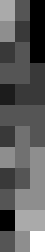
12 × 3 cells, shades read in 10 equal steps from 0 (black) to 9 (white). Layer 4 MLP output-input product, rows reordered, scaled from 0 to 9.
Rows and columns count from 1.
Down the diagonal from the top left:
6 2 0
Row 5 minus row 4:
-2 -1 0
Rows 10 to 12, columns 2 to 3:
5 5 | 6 6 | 5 9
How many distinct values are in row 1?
3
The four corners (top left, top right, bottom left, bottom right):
6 0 3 9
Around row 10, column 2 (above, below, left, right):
3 6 3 5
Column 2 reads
3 2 3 3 2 3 4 4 3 5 6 5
